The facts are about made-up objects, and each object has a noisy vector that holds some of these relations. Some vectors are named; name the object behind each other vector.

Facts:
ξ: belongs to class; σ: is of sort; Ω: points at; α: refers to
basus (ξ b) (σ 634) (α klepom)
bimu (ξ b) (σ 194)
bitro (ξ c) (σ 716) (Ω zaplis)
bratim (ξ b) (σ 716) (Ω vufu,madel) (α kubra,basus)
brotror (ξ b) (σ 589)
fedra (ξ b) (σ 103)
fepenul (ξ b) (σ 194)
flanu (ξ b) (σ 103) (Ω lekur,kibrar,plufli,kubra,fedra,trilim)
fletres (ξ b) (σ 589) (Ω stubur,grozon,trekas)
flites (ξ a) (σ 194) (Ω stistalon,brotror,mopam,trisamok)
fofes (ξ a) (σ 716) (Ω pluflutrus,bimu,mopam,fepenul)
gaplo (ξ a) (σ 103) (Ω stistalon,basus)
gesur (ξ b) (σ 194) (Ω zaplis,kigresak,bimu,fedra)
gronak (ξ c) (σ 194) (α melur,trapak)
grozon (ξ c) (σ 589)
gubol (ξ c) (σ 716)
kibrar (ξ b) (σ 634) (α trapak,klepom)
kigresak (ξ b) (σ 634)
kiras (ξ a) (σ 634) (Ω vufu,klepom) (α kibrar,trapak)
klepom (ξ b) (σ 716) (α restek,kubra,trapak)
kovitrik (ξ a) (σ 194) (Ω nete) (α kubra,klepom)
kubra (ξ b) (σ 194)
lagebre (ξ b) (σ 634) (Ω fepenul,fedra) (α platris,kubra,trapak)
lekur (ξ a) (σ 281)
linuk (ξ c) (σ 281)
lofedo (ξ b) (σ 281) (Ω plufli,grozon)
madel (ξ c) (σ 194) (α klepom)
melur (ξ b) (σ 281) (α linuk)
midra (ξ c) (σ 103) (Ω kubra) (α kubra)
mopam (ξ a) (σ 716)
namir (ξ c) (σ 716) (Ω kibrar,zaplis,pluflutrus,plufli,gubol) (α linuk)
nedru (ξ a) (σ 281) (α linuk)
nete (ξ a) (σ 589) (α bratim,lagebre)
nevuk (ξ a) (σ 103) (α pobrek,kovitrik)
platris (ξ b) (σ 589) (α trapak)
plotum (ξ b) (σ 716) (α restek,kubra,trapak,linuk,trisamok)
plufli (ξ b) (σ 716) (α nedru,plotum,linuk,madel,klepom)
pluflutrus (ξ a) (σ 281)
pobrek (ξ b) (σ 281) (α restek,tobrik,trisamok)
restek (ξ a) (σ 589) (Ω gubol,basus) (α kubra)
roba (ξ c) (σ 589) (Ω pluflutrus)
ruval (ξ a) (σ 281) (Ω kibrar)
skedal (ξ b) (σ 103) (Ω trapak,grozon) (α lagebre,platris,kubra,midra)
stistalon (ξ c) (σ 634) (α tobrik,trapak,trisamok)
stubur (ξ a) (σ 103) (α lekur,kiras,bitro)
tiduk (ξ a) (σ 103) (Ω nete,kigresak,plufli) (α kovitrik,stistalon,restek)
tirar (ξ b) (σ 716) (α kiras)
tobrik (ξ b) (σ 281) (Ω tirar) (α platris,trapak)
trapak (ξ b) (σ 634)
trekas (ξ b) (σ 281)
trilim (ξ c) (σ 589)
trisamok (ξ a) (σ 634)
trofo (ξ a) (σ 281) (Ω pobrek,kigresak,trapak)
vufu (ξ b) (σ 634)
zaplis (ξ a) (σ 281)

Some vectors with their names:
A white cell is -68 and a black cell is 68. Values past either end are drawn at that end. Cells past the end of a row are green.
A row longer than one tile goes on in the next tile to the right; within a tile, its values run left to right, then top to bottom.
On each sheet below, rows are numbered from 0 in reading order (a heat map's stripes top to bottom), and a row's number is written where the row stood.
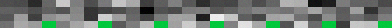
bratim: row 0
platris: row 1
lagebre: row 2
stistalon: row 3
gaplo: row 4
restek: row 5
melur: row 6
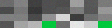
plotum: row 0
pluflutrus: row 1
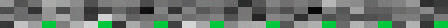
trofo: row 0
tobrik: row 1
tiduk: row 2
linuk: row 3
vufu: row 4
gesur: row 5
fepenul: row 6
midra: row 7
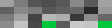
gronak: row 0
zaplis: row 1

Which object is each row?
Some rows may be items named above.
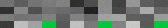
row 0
linuk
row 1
nete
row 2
gubol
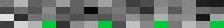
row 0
ruval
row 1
kigresak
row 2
nete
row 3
basus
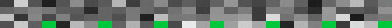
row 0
namir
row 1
plufli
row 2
trapak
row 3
nedru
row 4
kiras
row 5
kovitrik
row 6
ruval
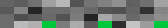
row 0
bimu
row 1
trapak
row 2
trofo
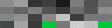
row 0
midra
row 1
fofes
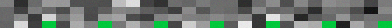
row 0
grozon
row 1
madel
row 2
kibrar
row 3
linuk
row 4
grozon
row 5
flanu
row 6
tiduk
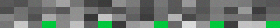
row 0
trilim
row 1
gronak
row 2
kubra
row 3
roba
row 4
melur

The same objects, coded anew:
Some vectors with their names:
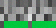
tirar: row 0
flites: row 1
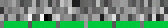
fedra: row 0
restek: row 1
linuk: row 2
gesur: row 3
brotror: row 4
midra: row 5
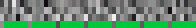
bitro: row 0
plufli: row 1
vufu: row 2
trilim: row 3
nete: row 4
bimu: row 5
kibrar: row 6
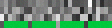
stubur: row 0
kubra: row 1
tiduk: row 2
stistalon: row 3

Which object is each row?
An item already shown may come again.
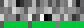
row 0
linuk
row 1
restek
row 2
zaplis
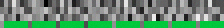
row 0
bitro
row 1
melur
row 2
gronak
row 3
pobrek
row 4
bitro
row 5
lagebre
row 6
fofes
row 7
trofo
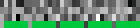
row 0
namir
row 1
gesur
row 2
madel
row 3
basus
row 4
nedru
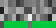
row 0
plotum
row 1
nete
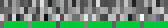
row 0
midra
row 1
roba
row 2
trapak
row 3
trofo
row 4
pluflutrus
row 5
grozon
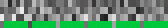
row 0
skedal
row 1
gubol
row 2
flanu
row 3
kovitrik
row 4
tiduk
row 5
kigresak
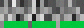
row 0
ruval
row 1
kiras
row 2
flanu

